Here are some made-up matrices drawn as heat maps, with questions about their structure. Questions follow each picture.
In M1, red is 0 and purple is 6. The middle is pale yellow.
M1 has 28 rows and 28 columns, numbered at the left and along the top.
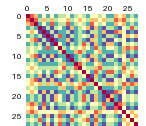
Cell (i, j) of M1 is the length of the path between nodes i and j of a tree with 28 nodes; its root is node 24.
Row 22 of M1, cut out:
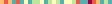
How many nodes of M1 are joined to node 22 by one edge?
4
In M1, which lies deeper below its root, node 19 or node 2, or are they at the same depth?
node 19
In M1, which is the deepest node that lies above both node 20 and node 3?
17
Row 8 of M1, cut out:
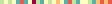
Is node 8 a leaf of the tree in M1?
no
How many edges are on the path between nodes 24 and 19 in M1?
3
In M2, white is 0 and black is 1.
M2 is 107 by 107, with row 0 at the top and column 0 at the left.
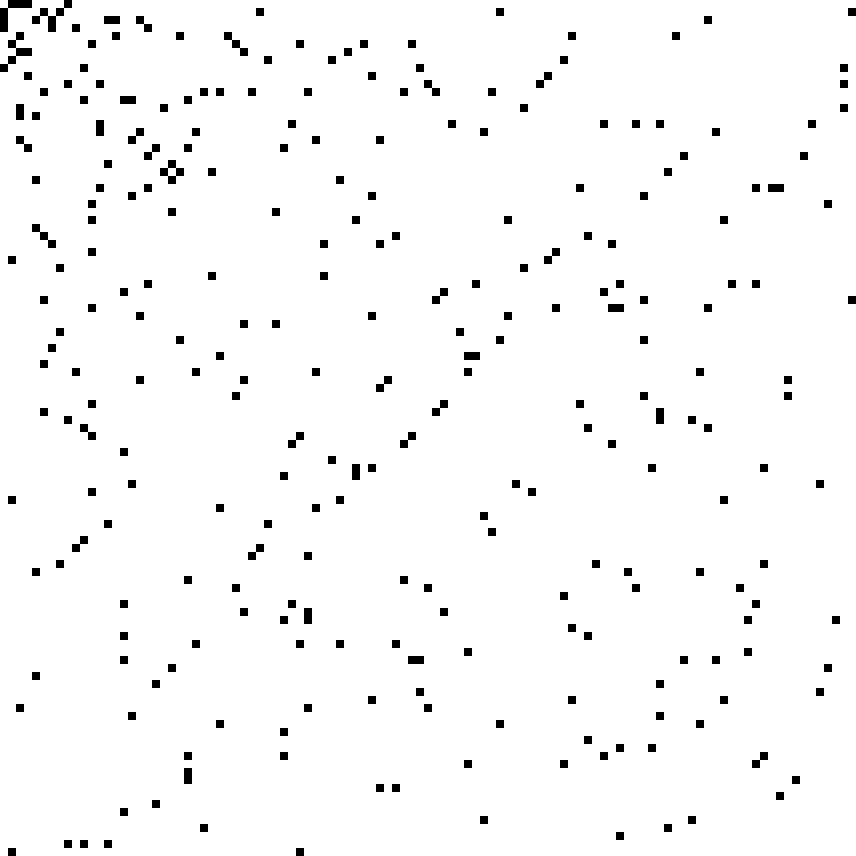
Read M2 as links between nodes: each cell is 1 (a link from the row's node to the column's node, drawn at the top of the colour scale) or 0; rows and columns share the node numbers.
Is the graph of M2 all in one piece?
yes
